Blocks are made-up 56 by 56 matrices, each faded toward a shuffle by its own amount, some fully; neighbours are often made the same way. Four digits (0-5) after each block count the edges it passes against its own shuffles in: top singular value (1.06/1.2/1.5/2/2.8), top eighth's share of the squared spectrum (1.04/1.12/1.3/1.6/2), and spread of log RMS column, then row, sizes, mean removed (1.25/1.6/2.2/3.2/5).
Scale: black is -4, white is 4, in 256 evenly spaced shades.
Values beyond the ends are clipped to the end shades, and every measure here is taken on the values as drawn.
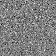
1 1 0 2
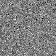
0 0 0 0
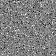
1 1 0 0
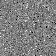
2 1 0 0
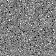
1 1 0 0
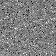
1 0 0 0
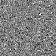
3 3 1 1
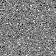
0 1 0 1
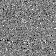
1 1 0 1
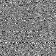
2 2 0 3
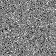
0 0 0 0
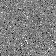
0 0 0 0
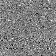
1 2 0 2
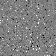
1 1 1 0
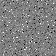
0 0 0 0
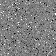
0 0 0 0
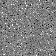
0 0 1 1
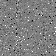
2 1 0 0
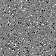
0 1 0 0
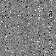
2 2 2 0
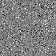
3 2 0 1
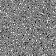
1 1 0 0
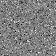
0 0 0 0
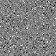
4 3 2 1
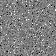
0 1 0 0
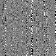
2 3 3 0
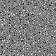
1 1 1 0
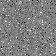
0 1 0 0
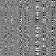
4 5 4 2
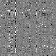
4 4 2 1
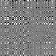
5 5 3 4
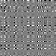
5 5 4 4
